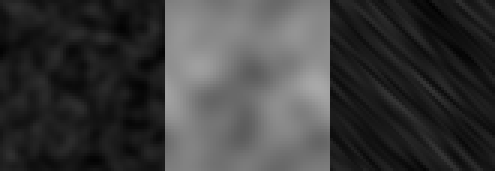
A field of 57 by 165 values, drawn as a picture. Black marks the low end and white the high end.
It is made of 1 by 3 panels. Panel 1,1: very low, blotchy, faint in contrast. Panel 1,2: middling, smooth. Panel 1,3: very low, slanting down to the right, faint in contrast.
